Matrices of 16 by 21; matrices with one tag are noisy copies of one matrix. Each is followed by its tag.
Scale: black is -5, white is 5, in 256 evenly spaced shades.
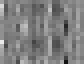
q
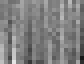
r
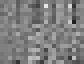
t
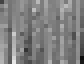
r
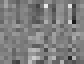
t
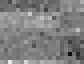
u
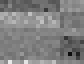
u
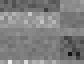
u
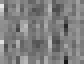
q
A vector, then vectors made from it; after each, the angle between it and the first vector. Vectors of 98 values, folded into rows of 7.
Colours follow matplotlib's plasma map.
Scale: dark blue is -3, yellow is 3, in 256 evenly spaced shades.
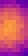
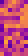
orthogonal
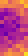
nearly opposite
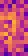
partly aligned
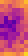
nearly opposite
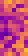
partly opposed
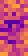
partly opposed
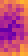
nearly opposite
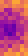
nearly opposite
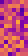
orthogonal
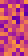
orthogonal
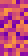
orthogonal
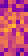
partly aligned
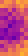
nearly opposite
